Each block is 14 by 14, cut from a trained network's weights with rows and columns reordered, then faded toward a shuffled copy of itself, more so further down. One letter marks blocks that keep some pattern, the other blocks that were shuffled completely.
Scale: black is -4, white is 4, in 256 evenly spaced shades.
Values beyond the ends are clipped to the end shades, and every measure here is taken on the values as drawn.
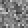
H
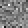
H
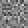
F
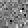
H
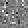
H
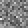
H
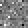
H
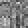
F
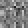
F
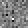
H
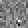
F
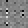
F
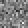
H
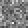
H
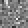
H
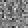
H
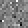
H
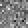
H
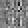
F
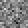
H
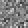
H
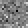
H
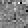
F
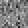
H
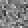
H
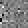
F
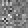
F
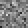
H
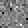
H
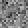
H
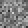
H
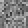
H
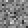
H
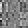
F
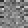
F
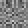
F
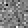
H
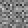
F
